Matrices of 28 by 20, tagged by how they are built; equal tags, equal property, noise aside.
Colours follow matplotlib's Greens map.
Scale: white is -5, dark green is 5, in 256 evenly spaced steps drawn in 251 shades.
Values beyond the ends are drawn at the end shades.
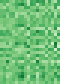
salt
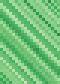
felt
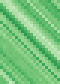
felt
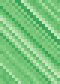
felt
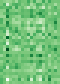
salt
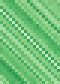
felt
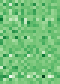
salt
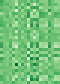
salt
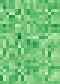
salt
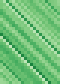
felt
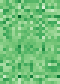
salt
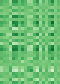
salt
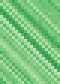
felt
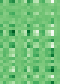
salt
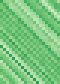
felt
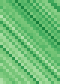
felt
